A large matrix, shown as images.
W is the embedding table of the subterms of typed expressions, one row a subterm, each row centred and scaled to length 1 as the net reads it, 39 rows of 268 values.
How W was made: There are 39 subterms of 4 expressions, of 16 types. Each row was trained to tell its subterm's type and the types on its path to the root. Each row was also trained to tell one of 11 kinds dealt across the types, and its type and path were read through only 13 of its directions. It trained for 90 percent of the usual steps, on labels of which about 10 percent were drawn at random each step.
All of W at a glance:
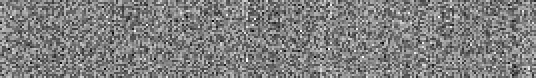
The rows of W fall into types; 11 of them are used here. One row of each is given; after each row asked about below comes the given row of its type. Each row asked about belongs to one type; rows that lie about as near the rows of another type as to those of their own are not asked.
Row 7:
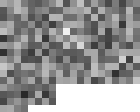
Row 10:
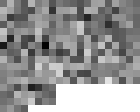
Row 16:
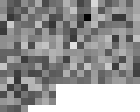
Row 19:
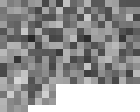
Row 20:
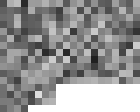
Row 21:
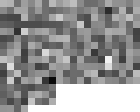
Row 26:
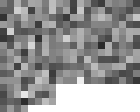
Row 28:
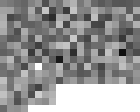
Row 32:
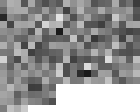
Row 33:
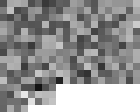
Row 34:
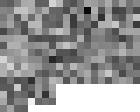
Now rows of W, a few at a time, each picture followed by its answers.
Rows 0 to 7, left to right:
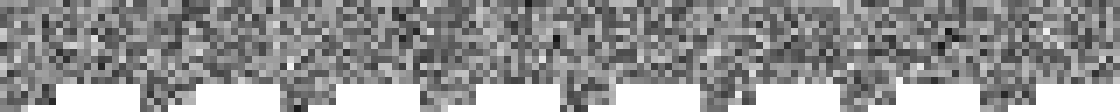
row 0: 7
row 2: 34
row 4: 28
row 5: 34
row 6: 34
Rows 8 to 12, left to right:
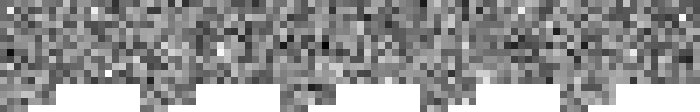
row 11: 26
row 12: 19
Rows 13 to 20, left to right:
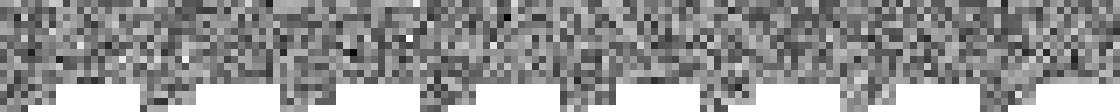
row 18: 19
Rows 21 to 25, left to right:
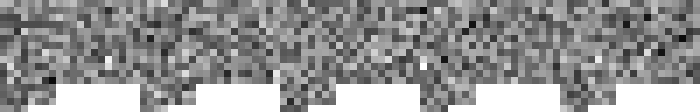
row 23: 16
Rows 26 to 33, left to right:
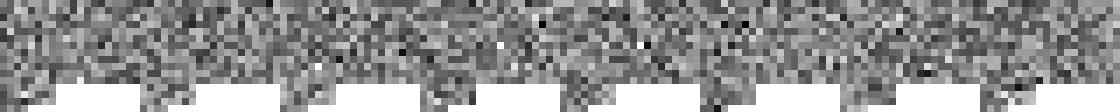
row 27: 28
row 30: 20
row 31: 16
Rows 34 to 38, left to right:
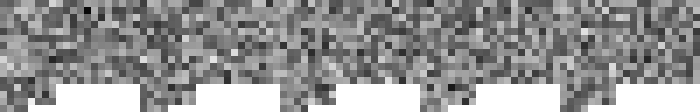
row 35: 21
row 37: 28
